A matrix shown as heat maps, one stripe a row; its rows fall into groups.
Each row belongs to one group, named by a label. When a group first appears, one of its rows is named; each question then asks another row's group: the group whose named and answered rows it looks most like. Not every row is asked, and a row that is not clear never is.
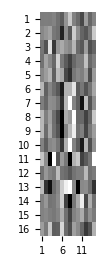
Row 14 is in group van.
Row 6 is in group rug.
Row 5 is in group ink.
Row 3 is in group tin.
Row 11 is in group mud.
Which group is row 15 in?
van
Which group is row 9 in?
rug
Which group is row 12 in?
ink
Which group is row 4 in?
ink
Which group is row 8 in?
rug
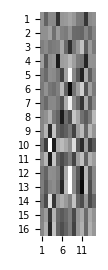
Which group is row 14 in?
tin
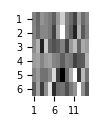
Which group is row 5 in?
van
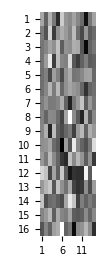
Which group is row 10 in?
rug
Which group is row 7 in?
van
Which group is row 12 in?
mud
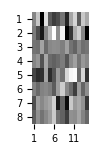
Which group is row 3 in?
tin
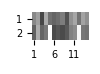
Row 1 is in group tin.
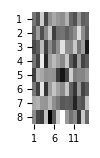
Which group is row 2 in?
ink
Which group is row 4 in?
tin
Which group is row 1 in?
tin
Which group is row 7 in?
mud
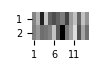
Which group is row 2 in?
van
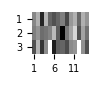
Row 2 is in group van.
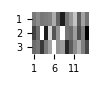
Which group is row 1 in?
van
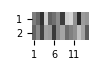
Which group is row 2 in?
ink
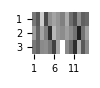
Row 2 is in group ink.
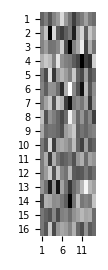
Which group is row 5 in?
tin
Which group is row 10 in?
tin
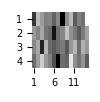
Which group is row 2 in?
rug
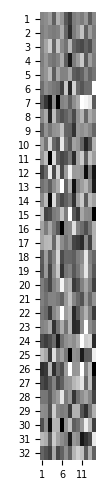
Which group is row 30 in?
ink
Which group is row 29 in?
mud
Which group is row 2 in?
van
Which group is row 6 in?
rug
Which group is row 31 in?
mud
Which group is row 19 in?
ink
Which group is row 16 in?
rug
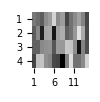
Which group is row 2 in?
ink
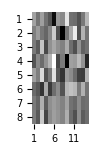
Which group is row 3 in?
tin
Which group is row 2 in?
van
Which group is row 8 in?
tin
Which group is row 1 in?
rug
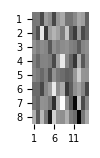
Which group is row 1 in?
ink
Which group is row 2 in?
tin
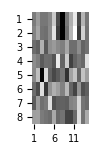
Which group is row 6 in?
tin
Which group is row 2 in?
van
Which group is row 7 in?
ink
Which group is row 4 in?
rug
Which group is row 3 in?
tin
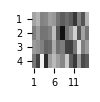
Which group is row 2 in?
van
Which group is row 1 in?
mud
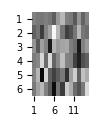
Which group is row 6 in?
rug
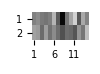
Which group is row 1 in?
van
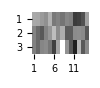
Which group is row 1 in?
mud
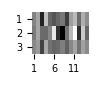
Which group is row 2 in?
van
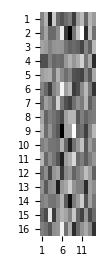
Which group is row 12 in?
ink
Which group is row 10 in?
van
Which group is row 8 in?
rug
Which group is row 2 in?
van
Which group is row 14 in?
van
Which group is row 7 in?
ink
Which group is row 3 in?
mud
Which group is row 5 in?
mud
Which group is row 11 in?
rug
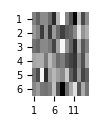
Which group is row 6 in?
van
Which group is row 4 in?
mud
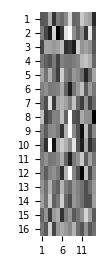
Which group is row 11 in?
van
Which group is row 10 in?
tin
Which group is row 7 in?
tin
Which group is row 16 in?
tin
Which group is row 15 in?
ink
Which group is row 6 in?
van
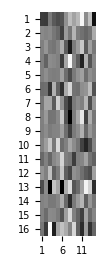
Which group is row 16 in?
tin
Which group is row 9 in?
van
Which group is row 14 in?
van
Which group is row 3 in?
van
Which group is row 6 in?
ink
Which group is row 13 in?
ink
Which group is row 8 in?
van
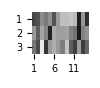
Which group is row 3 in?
tin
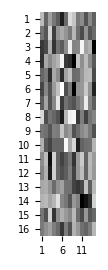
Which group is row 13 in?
mud
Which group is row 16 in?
rug
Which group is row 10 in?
rug
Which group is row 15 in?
tin
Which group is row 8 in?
rug
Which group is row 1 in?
rug
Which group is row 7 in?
ink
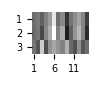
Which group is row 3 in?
tin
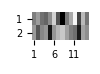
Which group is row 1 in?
van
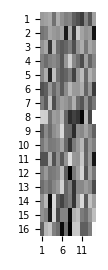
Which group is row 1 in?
mud
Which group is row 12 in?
van
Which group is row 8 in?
mud
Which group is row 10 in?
van
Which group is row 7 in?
tin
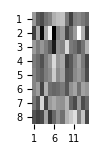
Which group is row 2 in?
ink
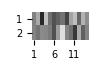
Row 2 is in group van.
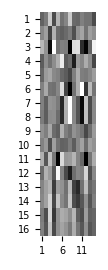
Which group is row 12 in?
ink
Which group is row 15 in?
tin
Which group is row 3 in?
mud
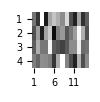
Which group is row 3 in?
ink
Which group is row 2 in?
ink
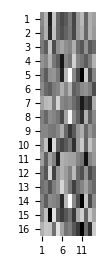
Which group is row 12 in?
tin
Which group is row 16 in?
mud
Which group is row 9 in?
van
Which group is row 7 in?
mud
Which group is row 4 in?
rug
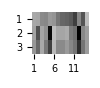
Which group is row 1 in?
mud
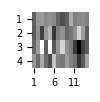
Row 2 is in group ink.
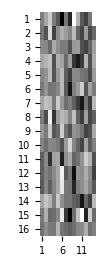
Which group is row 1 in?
rug
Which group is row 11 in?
ink
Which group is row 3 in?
mud
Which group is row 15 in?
van
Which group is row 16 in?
ink
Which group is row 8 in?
tin
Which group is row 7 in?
mud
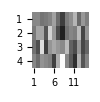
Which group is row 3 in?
tin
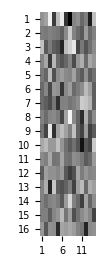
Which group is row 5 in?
tin
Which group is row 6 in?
ink
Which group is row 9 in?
tin
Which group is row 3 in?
rug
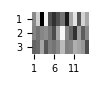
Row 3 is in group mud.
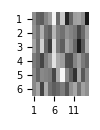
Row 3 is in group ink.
